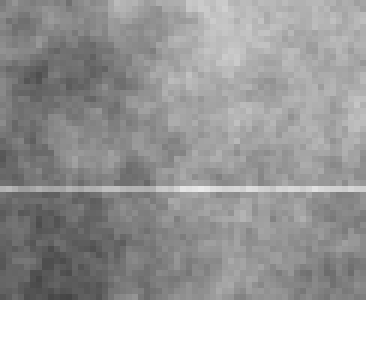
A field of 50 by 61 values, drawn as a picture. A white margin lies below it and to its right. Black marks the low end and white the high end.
Row 32 stands out from the rest. The field climbs toward the top right. The ninth with the lowest average is the bottom left.
